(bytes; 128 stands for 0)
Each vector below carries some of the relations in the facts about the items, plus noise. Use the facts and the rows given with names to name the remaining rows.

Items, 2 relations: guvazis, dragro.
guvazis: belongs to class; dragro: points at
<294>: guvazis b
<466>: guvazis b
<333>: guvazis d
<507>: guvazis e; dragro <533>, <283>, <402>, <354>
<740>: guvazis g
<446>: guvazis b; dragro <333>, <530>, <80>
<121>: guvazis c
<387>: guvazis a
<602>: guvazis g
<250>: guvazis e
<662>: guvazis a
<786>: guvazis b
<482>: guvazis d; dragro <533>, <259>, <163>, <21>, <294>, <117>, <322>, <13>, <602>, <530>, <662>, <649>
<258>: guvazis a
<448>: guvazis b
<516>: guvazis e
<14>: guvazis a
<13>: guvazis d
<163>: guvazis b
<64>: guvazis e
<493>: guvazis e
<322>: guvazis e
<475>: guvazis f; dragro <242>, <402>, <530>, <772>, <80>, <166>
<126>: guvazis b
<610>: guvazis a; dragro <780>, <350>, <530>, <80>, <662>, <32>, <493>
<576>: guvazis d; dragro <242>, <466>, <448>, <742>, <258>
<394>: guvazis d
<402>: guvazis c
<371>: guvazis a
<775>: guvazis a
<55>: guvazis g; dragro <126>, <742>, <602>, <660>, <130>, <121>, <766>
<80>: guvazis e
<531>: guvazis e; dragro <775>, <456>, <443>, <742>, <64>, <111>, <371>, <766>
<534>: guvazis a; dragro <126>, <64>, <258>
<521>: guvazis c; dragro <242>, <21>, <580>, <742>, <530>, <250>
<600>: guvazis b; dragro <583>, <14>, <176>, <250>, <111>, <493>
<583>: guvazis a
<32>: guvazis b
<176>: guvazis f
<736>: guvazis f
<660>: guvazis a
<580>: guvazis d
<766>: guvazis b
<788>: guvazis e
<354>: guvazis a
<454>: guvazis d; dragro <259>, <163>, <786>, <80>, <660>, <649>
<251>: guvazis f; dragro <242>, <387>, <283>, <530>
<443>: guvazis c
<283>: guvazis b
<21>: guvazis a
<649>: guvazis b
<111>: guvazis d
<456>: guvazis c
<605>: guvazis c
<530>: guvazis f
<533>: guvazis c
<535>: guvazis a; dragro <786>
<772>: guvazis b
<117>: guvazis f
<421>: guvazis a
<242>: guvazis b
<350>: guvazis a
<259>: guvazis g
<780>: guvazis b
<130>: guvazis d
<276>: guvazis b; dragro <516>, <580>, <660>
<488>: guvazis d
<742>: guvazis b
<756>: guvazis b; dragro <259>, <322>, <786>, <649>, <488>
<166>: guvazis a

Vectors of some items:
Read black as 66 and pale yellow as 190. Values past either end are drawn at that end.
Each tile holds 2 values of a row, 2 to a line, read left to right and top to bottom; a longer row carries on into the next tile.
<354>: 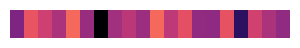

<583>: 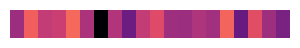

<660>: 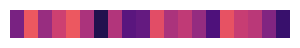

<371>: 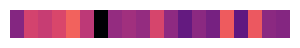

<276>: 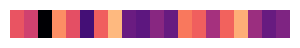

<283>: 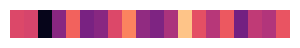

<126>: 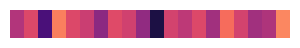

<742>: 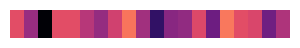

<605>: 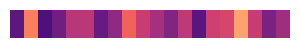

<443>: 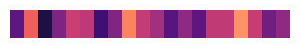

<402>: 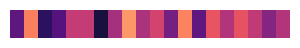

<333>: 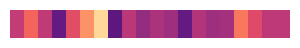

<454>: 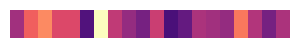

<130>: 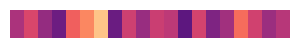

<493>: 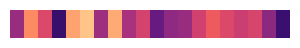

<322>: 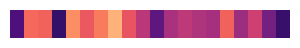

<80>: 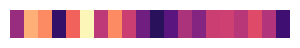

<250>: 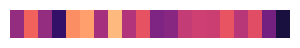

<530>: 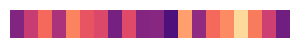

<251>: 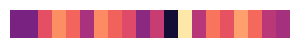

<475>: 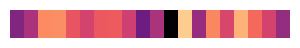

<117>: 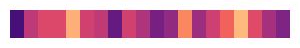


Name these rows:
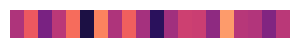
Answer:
<649>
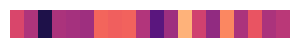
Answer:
<242>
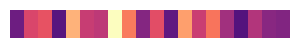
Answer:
<507>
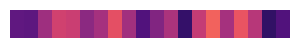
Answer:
<55>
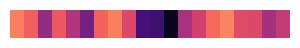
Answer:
<446>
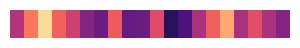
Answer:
<610>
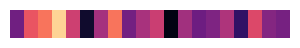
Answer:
<535>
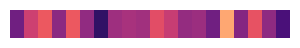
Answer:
<21>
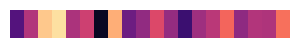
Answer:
<534>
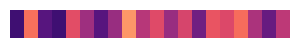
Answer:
<533>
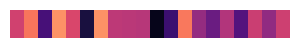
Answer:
<786>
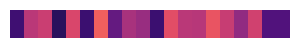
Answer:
<259>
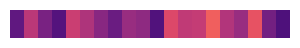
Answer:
<740>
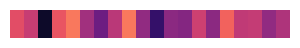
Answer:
<766>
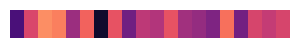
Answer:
<258>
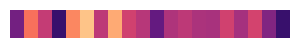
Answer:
<788>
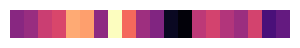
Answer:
<531>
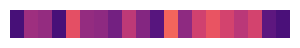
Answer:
<602>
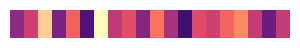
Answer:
<482>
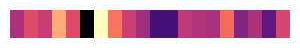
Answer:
<756>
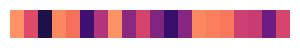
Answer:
<600>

